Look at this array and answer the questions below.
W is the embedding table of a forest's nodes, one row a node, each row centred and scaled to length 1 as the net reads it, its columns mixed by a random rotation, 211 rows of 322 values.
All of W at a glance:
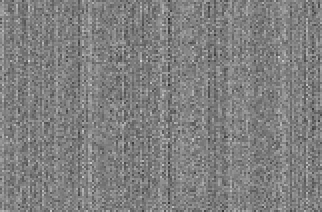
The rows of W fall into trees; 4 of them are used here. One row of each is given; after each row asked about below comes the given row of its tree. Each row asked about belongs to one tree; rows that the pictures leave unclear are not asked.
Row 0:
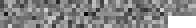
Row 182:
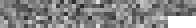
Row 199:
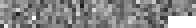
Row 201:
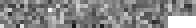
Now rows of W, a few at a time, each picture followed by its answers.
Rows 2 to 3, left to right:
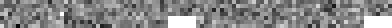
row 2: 201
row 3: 182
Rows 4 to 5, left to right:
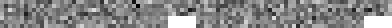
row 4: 182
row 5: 0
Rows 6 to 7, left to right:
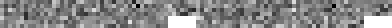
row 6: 182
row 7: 182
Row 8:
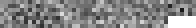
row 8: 199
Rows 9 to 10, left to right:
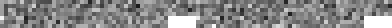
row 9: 182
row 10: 182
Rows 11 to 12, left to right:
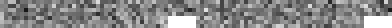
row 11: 182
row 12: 182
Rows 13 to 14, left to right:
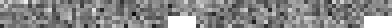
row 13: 199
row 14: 199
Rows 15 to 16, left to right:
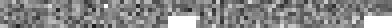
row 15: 201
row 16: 182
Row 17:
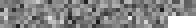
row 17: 201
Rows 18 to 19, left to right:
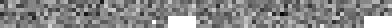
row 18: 0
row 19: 0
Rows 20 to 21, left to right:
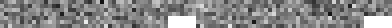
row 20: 0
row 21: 199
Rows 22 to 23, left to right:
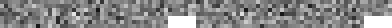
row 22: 0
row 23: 0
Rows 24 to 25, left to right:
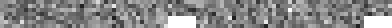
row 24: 182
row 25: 199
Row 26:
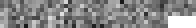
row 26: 201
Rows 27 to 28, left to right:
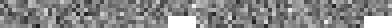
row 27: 0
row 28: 199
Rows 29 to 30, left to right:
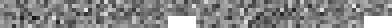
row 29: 0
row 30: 0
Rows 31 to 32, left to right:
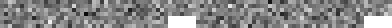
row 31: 0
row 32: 0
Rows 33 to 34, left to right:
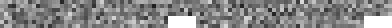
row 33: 199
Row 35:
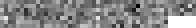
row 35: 182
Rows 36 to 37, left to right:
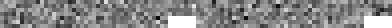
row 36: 0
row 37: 182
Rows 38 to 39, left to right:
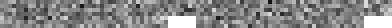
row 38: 182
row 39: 0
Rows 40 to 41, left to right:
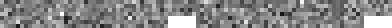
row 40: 201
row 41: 0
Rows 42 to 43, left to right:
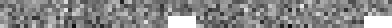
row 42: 201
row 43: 201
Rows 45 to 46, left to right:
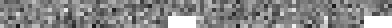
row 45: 201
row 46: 182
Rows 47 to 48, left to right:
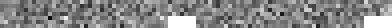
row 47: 182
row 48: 0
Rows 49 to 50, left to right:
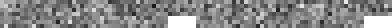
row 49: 199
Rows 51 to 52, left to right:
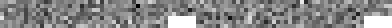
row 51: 182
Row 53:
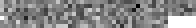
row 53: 182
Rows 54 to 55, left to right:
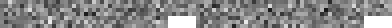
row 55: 0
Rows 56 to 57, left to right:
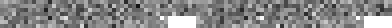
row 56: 182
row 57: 182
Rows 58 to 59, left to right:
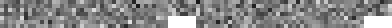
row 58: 182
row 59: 0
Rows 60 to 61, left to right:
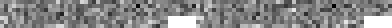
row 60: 182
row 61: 182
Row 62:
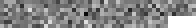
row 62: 0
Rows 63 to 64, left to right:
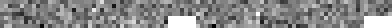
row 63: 199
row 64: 201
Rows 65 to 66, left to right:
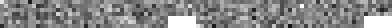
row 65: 199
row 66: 201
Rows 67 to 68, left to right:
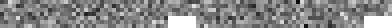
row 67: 0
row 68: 0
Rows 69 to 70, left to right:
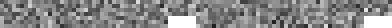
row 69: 0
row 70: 201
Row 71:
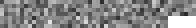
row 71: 0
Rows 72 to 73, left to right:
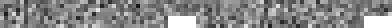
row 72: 182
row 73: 201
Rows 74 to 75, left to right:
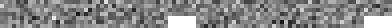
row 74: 0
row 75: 201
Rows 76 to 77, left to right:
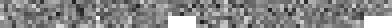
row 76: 182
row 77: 0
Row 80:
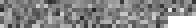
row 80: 201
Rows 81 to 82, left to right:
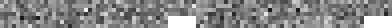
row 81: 0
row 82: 199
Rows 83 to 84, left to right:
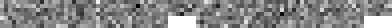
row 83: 182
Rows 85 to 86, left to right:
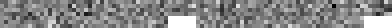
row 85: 0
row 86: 182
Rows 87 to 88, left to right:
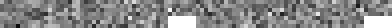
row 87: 201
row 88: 0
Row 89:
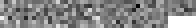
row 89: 182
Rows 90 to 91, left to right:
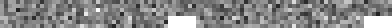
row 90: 182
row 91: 182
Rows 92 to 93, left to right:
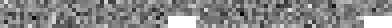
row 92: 0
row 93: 182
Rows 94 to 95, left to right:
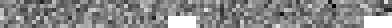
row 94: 182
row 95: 182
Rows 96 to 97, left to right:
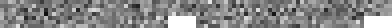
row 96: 182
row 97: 0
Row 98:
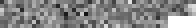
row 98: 0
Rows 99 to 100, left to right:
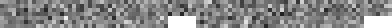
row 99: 182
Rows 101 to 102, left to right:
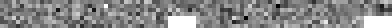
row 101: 201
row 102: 182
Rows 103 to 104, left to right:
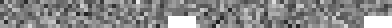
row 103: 0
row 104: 201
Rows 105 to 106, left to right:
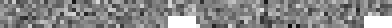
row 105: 0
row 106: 201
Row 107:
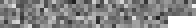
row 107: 0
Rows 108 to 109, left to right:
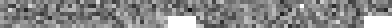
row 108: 182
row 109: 201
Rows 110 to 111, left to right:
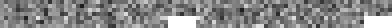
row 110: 182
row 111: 182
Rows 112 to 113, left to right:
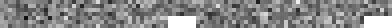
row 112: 182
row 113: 199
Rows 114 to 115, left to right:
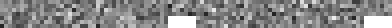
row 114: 199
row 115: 0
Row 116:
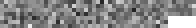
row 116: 0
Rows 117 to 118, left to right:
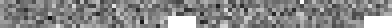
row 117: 182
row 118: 0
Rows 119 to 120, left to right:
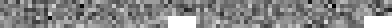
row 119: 182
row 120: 182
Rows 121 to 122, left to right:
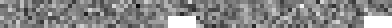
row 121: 182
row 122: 201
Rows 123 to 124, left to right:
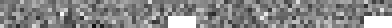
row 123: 201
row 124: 199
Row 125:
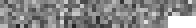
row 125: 201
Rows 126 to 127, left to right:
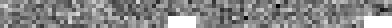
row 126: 199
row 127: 182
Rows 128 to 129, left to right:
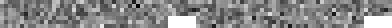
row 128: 182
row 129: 201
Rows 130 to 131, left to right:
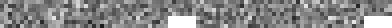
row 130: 201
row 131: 0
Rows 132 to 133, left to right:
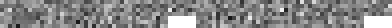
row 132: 201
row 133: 0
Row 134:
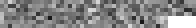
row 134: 182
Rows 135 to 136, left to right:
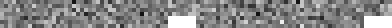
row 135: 0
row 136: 0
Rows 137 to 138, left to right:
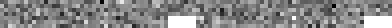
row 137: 0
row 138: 182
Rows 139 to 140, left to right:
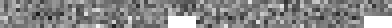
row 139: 182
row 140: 0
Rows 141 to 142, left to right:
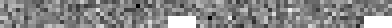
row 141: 182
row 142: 199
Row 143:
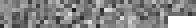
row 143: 199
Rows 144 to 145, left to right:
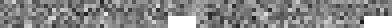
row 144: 0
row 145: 199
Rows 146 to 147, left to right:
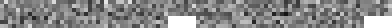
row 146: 0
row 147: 0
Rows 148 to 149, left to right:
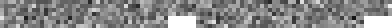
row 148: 182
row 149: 0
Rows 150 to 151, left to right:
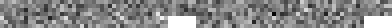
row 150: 182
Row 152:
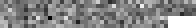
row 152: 182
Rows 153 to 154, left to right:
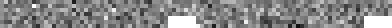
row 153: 0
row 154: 201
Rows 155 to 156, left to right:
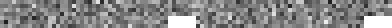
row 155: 0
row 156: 199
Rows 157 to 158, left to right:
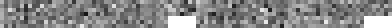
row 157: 182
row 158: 199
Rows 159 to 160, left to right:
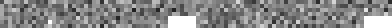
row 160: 201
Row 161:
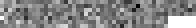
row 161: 182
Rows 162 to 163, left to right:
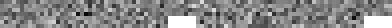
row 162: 0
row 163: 0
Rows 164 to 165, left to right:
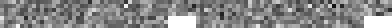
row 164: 182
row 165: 182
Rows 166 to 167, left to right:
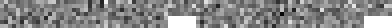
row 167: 0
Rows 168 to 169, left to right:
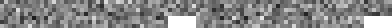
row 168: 0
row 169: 182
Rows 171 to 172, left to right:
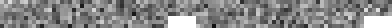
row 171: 199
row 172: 201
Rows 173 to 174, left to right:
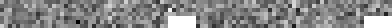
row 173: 201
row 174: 199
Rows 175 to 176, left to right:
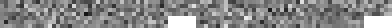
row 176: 0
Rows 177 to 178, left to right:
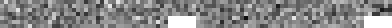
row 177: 0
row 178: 182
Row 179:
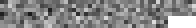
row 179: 0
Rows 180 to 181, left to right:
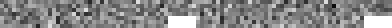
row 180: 0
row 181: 182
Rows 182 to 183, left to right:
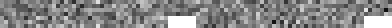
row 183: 201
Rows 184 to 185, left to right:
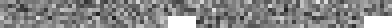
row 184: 182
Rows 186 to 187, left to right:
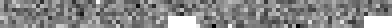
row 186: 182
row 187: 201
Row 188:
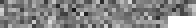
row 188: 0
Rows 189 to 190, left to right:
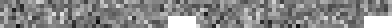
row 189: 201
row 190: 201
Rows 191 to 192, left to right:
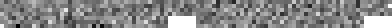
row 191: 201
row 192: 0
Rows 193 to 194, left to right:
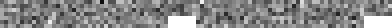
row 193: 0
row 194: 0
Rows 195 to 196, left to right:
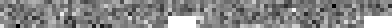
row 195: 201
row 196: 182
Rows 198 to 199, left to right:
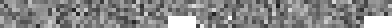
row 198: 0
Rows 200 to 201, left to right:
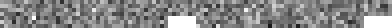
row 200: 199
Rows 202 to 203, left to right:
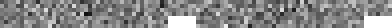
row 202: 0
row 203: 0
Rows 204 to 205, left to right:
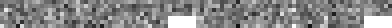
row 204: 201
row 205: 182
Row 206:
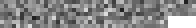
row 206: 0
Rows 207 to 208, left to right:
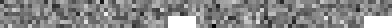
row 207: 0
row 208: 201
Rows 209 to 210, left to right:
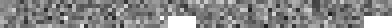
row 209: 182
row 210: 199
